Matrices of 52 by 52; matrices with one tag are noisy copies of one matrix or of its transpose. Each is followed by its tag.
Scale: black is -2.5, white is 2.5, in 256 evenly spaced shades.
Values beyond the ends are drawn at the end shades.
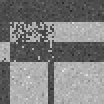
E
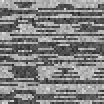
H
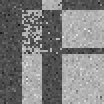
E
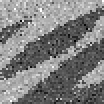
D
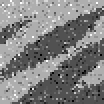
D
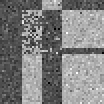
E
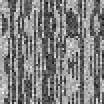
H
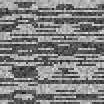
H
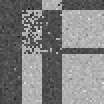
E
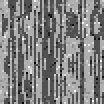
H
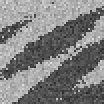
D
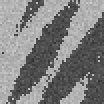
D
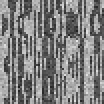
H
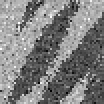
D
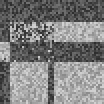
E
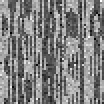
H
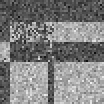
E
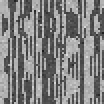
H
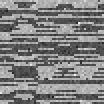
H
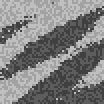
D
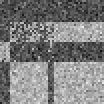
E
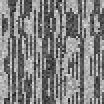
H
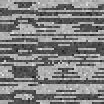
H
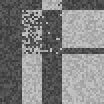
E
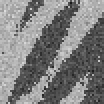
D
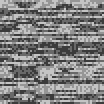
H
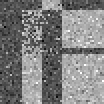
E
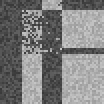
E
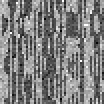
H
